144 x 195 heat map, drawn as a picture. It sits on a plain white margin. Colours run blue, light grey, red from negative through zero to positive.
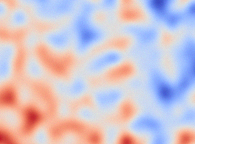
The texture varies smoothly and slowly. The ninth with the highest average is the bottom left. On average the colour sits 50% of the way up the scale. No lone cell stands out from its neighbours. There is an overall slope up to the bottom left.
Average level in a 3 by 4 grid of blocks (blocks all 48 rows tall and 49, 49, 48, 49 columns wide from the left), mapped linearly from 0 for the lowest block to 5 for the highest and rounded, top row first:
3 1 2 0 | 4 3 2 0 | 5 4 3 1
